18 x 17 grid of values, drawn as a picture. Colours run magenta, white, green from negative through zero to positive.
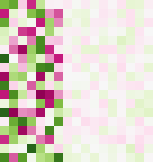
No overall slope runs across the table. Neither half mirrors the other. A vertical seam about 40% of the way across splits the table, and the right part is calmer. There are no regular stripes.
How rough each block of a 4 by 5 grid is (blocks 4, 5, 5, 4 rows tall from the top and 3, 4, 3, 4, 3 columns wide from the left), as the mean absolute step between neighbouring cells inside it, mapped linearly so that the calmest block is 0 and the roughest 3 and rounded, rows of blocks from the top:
2 2 0 0 0 / 2 2 0 0 0 / 3 2 0 0 0 / 2 2 0 0 0
